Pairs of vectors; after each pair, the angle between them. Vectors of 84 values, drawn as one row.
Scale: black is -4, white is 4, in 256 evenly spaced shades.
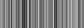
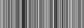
nearly parallel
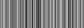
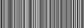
partly opposed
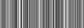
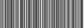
orthogonal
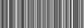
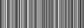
partly opposed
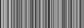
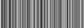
nearly opposite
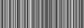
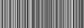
nearly parallel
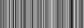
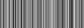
nearly parallel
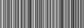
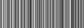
nearly parallel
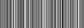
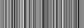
nearly opposite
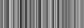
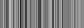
nearly parallel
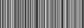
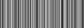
nearly parallel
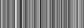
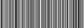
nearly opposite
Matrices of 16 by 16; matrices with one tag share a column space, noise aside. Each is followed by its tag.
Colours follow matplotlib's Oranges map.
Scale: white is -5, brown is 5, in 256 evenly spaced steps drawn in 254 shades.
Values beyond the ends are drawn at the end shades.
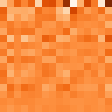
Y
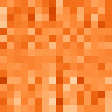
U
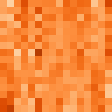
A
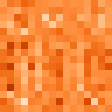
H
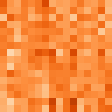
A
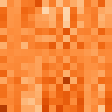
U
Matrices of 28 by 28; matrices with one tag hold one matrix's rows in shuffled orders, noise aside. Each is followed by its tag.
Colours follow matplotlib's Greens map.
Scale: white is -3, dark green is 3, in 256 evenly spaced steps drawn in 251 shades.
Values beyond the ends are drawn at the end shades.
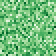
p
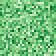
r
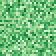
r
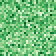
r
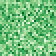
r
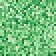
p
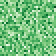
p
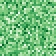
p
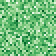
p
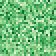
r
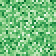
r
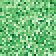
r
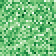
r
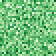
p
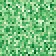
r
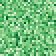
p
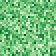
r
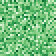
p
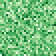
p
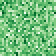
p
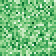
r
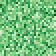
p
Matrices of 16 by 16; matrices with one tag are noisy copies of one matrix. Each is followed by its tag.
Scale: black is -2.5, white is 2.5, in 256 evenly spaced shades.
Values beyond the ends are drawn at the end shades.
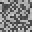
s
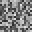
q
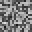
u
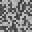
q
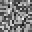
u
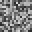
u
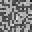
u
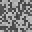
q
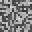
u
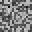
u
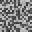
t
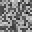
q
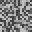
t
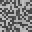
t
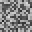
s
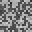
q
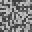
u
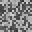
q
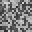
q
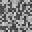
q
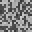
q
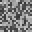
q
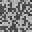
q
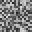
t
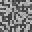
u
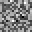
s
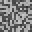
u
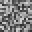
u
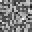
u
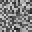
t
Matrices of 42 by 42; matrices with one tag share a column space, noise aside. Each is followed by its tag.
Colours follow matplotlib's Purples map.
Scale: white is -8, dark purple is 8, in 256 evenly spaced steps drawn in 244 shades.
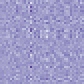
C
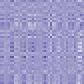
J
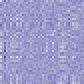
J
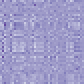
J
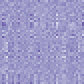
J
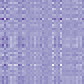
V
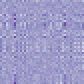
J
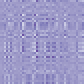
J
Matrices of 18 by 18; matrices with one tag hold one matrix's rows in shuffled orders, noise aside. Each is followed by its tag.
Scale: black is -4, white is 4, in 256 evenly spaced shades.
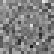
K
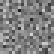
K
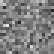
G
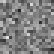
G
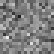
G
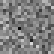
K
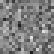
K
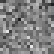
G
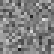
K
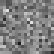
G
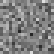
K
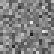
K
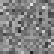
K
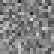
K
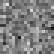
G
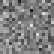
K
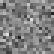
G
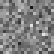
K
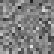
K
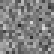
K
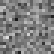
G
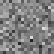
K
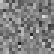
K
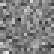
G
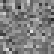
G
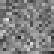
G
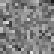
G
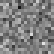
K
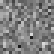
K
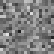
G
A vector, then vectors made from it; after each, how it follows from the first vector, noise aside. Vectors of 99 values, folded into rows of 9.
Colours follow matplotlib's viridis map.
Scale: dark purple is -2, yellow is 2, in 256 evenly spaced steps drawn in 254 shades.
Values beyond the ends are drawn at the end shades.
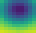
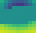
partly zeroed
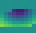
partly zeroed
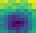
reversed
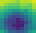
reversed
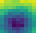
reversed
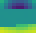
partly zeroed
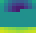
partly zeroed
